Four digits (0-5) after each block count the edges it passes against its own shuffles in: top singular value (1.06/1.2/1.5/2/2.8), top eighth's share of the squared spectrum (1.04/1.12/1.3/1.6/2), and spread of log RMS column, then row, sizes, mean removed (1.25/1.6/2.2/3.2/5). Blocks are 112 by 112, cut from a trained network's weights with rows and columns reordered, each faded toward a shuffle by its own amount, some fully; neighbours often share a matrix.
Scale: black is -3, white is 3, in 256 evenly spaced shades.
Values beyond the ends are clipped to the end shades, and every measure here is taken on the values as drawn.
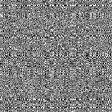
5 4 1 3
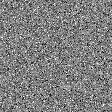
0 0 0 0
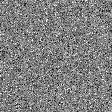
2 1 0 0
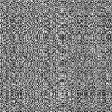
5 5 2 3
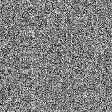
3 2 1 0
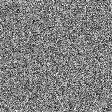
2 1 0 0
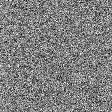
1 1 0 0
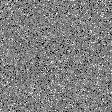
1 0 0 0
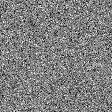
0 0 0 0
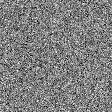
1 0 0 0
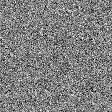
0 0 0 0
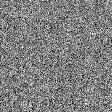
3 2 0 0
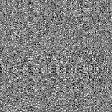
4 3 0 2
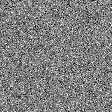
1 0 0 0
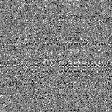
4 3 1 3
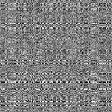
5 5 2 4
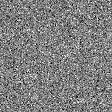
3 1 0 0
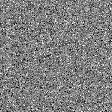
3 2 0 1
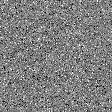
0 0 0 0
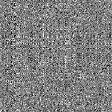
4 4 2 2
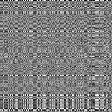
5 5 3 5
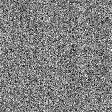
3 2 0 0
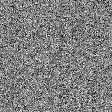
2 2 0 0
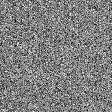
3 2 0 0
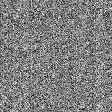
3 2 0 1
